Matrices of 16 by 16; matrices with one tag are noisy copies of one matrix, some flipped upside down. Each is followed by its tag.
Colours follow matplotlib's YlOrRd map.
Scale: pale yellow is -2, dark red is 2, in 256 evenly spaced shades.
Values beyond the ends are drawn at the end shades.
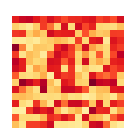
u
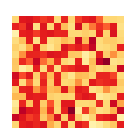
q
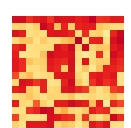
u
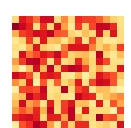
q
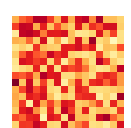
q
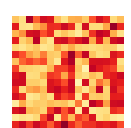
u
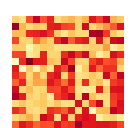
u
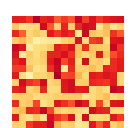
u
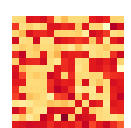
u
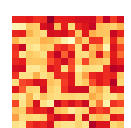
u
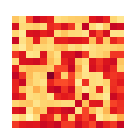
u
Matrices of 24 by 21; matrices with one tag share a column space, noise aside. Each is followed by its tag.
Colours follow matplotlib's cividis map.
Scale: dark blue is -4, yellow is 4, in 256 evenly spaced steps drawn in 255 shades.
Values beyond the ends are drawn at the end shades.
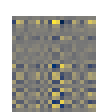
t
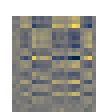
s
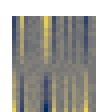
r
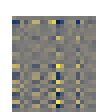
t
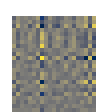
s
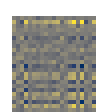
t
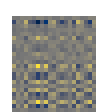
t
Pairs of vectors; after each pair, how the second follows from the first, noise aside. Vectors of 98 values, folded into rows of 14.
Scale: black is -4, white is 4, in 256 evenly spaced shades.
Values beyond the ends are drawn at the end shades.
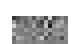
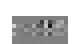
partly zeroed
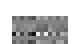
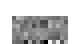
wrapped around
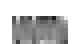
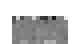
partly zeroed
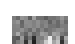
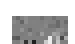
partly zeroed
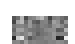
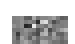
wrapped around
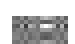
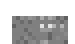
partly zeroed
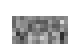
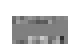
partly zeroed
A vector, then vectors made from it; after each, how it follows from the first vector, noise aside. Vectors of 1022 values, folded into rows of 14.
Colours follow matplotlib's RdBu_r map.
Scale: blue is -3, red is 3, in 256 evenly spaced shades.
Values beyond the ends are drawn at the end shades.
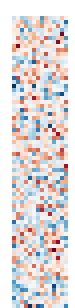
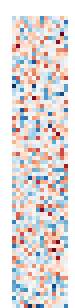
copied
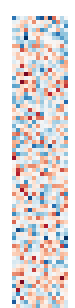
reversed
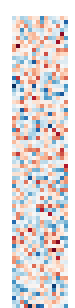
copied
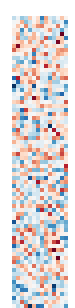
copied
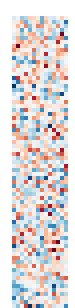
copied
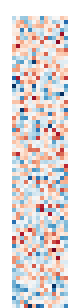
copied
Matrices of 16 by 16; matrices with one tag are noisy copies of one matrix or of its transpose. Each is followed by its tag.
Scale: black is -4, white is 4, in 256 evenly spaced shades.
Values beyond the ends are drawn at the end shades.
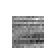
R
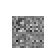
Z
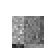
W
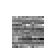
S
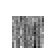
S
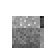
W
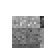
W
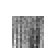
R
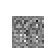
Z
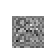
Z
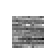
S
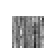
S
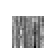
S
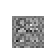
Z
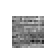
R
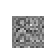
Z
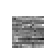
S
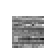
S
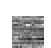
S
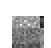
W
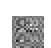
Z
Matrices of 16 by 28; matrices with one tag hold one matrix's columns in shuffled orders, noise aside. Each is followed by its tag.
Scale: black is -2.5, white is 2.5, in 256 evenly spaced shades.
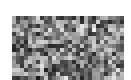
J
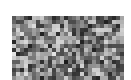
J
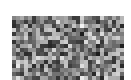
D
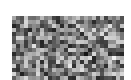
D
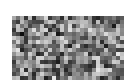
J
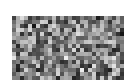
J
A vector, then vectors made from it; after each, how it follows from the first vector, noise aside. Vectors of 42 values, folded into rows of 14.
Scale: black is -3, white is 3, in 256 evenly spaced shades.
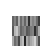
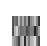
copied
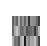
copied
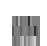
partly zeroed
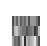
copied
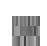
shrunk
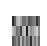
wrapped around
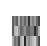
copied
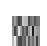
wrapped around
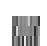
sign-scrambled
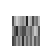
reversed
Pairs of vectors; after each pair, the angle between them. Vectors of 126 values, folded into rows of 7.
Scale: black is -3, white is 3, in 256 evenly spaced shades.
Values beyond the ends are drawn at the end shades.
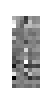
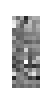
nearly parallel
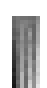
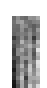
nearly parallel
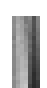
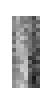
nearly parallel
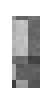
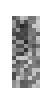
partly opposed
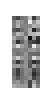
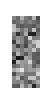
partly opposed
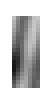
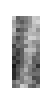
nearly parallel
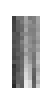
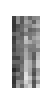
nearly parallel
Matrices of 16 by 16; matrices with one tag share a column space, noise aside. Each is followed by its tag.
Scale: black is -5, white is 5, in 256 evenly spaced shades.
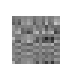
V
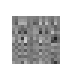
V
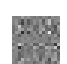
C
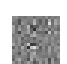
C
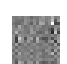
V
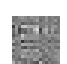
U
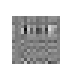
U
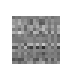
C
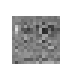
U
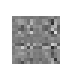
C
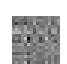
V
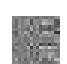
C
